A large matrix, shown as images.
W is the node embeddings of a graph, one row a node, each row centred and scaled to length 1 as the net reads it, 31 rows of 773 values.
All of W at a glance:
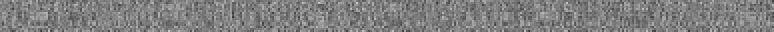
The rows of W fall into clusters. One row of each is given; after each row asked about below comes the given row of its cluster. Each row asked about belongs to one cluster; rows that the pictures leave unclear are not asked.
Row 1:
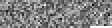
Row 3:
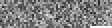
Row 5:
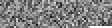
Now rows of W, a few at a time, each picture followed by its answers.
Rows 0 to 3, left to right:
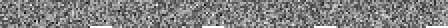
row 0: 3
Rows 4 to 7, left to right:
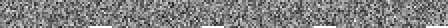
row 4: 5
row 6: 5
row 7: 1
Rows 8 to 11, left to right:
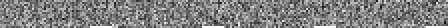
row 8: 5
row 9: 5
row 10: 3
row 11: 5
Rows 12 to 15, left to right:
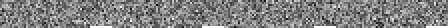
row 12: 1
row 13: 1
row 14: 5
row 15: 1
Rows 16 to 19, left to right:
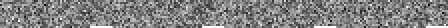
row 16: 1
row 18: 1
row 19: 1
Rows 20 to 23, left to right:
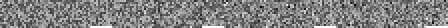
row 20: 3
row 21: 1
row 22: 3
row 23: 3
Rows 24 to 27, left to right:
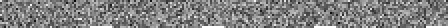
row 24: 3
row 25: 3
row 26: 1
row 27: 1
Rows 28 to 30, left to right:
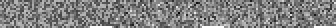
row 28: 5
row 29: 3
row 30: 5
